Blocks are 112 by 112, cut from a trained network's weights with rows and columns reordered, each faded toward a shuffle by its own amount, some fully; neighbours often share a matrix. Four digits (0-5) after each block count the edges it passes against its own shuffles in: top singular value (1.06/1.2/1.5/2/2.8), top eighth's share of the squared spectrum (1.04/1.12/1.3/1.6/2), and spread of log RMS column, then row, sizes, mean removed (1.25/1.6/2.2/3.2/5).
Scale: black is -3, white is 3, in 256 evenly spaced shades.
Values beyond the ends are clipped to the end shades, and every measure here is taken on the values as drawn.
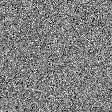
1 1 0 0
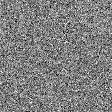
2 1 0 0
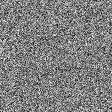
2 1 0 0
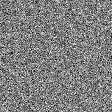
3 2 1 0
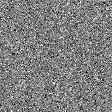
0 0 0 0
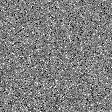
0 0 0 0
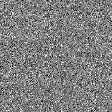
4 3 2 1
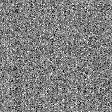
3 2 0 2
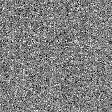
2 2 0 1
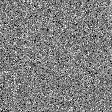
1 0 0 0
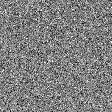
2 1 0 0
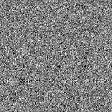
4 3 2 2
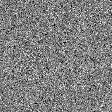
1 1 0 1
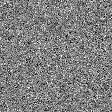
1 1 0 0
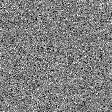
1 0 0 0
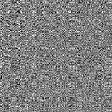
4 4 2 3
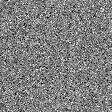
1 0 0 0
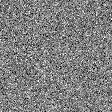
1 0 0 0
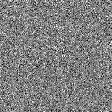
3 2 0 1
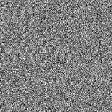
4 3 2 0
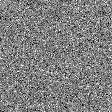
1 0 0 0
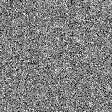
2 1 0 0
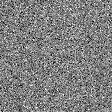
1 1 0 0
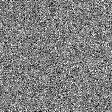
2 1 0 0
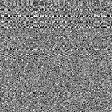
5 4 0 3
